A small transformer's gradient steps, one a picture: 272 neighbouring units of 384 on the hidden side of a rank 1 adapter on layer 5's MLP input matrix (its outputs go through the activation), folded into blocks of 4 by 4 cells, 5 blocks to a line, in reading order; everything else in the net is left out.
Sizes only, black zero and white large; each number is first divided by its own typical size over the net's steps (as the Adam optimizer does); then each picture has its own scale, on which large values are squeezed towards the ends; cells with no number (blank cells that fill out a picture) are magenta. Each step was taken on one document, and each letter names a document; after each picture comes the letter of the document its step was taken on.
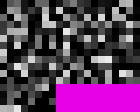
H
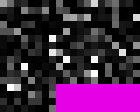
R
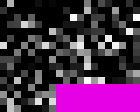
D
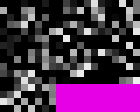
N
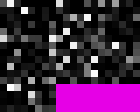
R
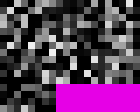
H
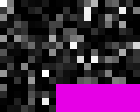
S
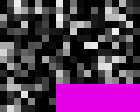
H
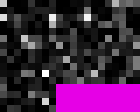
S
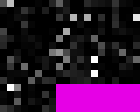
R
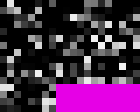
D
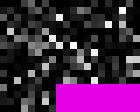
S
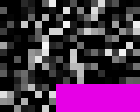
N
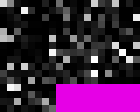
R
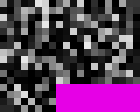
H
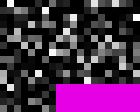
D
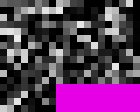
H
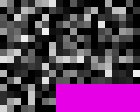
H
